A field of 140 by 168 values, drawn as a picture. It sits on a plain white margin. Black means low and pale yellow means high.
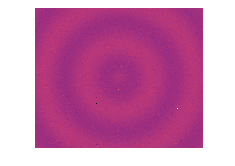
On average the colour sits 50% of the way up the scale. No overall slope runs across the table. Concentric rings centre on the centre. There is no seam. The distribution is heavy-tailed on both sides.
